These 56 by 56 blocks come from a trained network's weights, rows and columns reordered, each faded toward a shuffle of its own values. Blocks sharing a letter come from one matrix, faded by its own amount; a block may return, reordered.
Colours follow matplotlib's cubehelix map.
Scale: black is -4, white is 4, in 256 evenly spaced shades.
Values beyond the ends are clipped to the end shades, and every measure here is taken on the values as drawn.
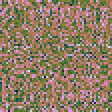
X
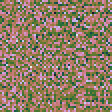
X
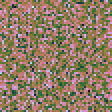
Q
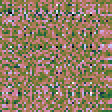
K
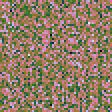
Q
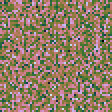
Q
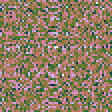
X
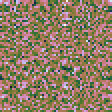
X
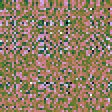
K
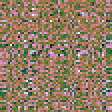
K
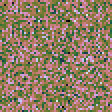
Q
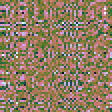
K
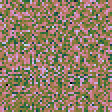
X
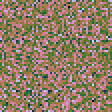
X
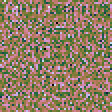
X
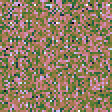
Q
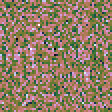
Q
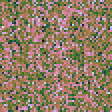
Q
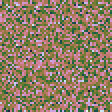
X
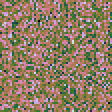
Q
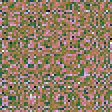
K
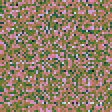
X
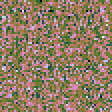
Q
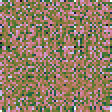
K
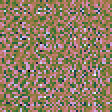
K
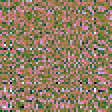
K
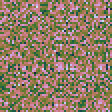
X
